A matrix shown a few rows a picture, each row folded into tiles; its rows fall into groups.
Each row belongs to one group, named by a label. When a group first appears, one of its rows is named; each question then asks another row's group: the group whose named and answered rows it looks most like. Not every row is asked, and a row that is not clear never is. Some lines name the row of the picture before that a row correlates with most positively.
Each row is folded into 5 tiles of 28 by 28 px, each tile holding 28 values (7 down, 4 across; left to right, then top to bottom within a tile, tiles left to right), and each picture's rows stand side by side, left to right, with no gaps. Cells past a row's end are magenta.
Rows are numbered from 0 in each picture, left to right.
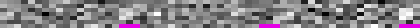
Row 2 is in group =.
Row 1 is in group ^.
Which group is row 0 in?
=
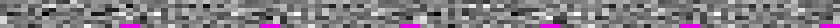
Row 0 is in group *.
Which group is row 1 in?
^
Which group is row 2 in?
^
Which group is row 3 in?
*
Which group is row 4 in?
^
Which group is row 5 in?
^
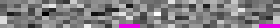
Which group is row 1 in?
^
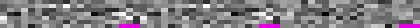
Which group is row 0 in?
*
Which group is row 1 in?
*
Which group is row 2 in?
=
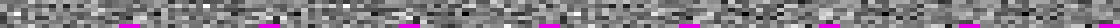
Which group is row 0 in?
^
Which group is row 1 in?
*
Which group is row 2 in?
*
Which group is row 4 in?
^
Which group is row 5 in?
=
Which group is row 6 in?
=
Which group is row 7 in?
=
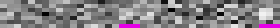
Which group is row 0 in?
=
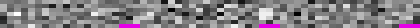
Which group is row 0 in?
^
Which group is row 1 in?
=
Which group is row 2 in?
*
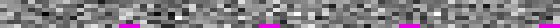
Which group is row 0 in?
=
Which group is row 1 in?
*
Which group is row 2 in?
^
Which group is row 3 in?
^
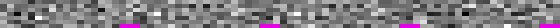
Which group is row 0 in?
*
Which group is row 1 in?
^
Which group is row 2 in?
^
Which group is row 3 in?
*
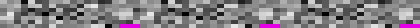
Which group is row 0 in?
=
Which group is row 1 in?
=
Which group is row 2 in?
=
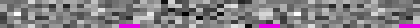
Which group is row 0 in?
^
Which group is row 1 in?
=
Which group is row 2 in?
^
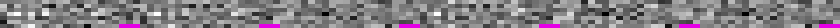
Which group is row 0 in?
^
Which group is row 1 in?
^
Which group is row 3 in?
^
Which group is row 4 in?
=
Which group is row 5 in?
=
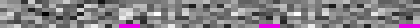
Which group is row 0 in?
=
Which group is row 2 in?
^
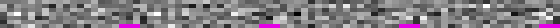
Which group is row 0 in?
^
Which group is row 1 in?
^
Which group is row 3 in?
*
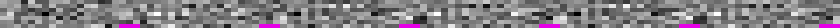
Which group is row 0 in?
=
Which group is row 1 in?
^
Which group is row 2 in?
*
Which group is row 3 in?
^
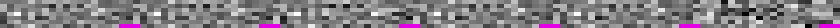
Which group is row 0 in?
^
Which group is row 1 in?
^
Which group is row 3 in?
^
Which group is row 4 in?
^
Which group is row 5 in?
=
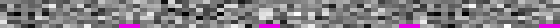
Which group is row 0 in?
*
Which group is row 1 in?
=
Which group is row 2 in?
^
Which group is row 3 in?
*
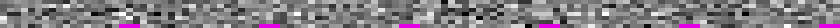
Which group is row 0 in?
*
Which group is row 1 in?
*
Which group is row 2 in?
^
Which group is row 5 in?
*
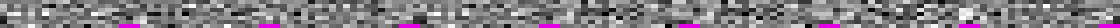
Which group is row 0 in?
^
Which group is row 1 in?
*
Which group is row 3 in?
^
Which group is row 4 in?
=
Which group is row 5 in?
=
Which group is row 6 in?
=
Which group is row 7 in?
*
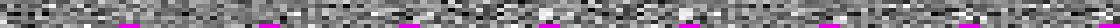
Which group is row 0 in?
*
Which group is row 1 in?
=
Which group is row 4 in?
=
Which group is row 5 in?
^
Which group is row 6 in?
*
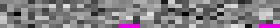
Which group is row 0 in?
*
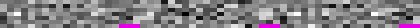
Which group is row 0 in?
^
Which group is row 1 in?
=
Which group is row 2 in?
^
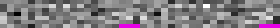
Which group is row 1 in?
*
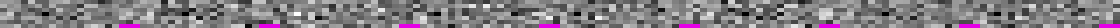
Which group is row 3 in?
*
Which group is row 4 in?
*
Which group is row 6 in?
=
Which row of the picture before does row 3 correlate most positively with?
0
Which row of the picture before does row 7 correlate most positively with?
0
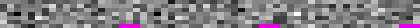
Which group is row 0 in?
*
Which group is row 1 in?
*
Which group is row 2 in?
^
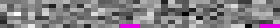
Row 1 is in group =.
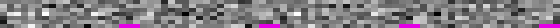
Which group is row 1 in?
=
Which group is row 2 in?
^
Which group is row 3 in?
*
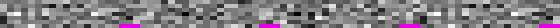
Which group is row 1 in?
=
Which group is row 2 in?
*
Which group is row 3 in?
^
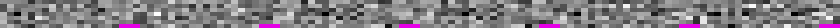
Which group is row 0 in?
*
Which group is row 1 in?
^
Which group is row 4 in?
*
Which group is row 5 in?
*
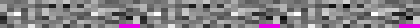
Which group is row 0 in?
^
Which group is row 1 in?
^
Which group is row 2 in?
^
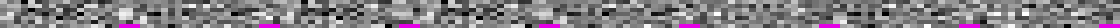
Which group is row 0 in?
=
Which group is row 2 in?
=
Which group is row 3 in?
=
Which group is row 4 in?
*
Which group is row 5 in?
^
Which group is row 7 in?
^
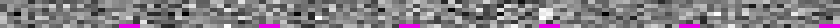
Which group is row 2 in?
*
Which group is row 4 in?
=
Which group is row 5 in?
^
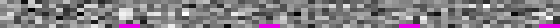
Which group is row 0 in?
=
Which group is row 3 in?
*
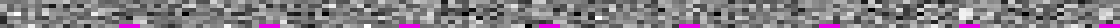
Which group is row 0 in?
^
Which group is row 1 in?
*
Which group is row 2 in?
*
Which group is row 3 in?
=
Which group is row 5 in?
*
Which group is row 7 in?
=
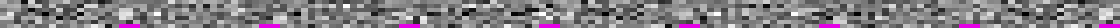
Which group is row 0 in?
=
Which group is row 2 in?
*
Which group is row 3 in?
*
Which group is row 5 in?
^
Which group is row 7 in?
=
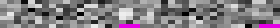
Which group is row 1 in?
=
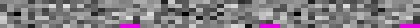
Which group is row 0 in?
*
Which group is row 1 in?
=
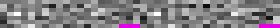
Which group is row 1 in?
^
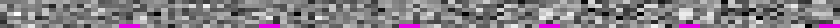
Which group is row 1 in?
*
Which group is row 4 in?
=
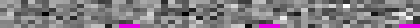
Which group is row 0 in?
=
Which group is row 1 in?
=
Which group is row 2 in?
*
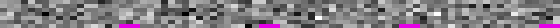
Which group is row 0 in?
=
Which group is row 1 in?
=
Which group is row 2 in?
*
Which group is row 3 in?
^
